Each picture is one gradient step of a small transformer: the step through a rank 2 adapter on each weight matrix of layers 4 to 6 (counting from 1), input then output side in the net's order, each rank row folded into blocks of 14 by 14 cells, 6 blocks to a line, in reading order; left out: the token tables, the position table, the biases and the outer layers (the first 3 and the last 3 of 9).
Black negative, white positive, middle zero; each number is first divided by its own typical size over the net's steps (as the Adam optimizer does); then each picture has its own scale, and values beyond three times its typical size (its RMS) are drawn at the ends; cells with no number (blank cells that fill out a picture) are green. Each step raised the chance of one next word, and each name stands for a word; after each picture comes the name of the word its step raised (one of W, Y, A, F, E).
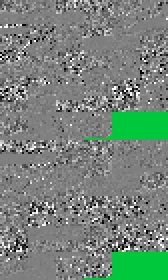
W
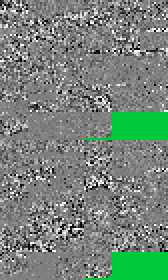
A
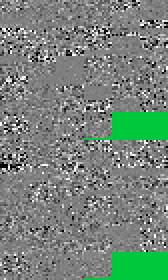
W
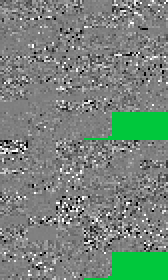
W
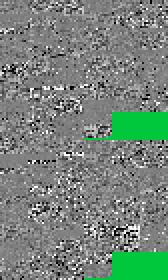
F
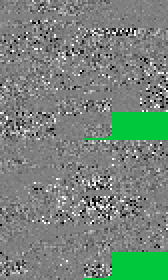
W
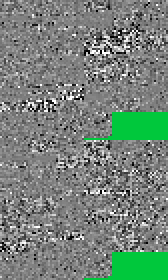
A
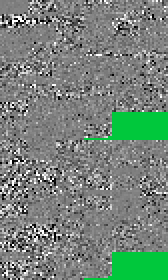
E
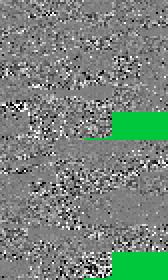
F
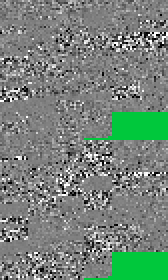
F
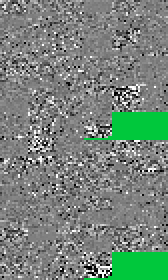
F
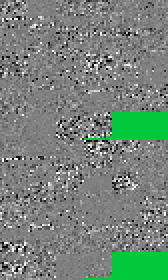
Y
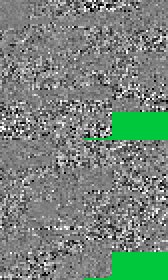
A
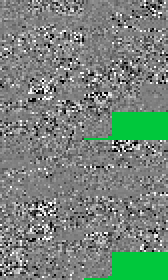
W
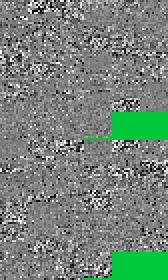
E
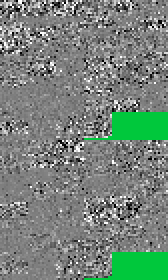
E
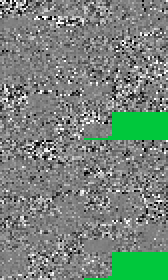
A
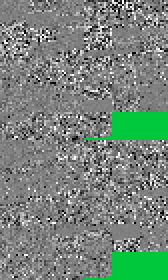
A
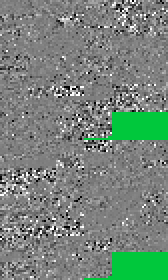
Y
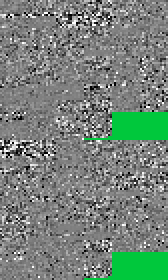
W
